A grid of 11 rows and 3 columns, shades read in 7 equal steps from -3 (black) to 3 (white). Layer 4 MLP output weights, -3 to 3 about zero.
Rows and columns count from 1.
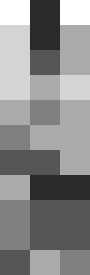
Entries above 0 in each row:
2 2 2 3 2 2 1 1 0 0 1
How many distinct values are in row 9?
2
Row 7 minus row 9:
-1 0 2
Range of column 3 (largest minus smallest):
5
